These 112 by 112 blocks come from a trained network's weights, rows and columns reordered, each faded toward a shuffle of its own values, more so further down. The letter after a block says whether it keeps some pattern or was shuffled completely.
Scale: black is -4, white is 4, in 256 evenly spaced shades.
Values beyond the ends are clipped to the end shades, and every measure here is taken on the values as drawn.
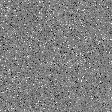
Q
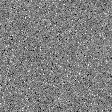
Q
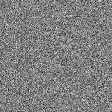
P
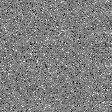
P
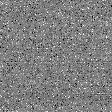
P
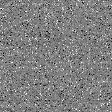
P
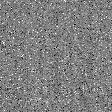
P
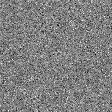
P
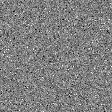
P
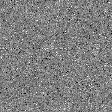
P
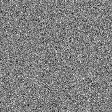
P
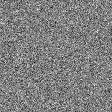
P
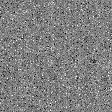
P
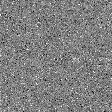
P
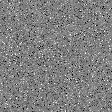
Q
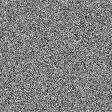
P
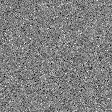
Q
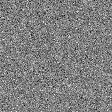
Q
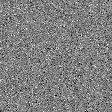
P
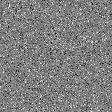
Q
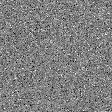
P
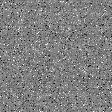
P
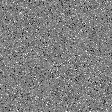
Q
